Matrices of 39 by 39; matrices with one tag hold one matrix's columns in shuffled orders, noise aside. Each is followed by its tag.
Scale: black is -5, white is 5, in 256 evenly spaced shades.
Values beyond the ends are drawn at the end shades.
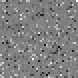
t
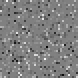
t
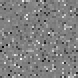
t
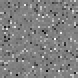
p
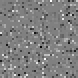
t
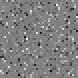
p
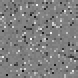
p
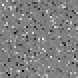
p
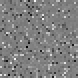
t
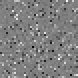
t
